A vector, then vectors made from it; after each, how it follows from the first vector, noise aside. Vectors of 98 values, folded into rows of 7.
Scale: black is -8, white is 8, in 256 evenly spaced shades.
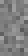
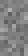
wrapped around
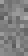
wrapped around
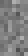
wrapped around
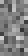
scaled up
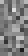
scaled up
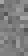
wrapped around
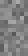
wrapped around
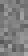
wrapped around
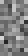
scaled up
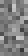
scaled up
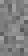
copied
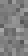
wrapped around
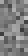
scaled up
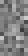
scaled up
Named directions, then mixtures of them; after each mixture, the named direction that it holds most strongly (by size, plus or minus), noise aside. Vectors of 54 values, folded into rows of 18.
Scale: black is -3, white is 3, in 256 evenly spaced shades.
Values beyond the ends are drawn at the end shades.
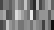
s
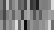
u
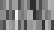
s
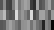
s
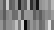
u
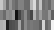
s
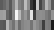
s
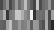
s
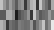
s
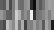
s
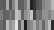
u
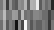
u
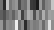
u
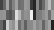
s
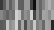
s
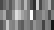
s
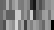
s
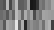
u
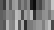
u
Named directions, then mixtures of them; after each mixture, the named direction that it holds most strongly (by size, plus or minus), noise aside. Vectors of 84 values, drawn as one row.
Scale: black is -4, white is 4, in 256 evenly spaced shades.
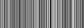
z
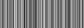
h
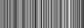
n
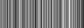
n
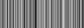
h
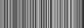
n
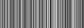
z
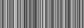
h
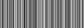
h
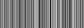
z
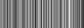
n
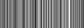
n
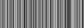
h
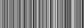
z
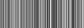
z
